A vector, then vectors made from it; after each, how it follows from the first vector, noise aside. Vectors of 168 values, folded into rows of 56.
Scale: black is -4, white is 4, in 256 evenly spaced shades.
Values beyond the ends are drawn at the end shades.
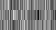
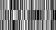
scaled up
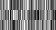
scaled up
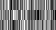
scaled up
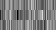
reversed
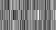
negated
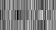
reversed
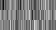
wrapped around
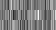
negated
